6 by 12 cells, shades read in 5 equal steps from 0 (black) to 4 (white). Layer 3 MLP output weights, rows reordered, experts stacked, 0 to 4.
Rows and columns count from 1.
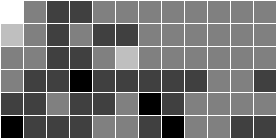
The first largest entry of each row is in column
1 1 6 1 3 5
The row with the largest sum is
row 1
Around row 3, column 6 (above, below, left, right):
1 1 2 2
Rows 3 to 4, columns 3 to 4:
1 1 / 1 0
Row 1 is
4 2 1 1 2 2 2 2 2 2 2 2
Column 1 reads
4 3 2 2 1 0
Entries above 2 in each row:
1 1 1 0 0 0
